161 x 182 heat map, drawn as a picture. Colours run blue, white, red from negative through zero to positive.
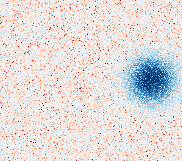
Stripes: none. Dips: one, in the middle right. Odd rows or columns: none. Ninth with the lowest average: middle right.
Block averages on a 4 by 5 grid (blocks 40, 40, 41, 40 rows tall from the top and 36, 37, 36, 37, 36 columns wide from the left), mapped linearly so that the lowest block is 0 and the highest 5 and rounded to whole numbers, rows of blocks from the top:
5 5 5 5 5 | 5 5 5 2 0 | 5 5 5 2 0 | 5 5 5 5 5
